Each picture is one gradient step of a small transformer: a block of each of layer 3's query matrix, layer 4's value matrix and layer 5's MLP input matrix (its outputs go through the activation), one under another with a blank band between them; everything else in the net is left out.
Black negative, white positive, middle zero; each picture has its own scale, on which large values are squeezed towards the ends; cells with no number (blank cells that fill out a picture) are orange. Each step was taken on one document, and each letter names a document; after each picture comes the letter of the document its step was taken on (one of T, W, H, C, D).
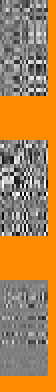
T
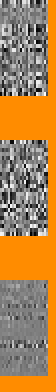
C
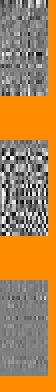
C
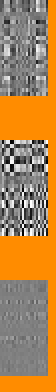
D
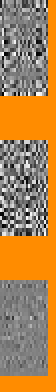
C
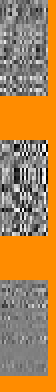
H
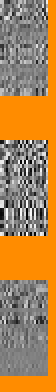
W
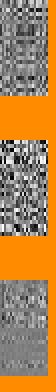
H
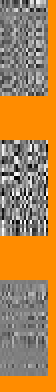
T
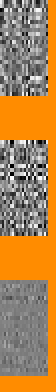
C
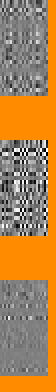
H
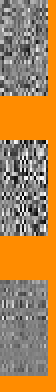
H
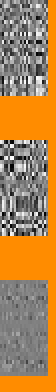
C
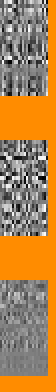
W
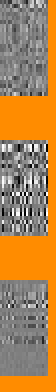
T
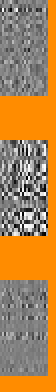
H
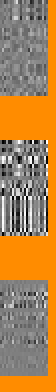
T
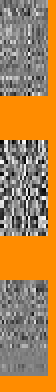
W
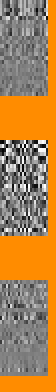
W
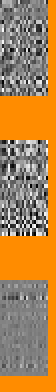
C
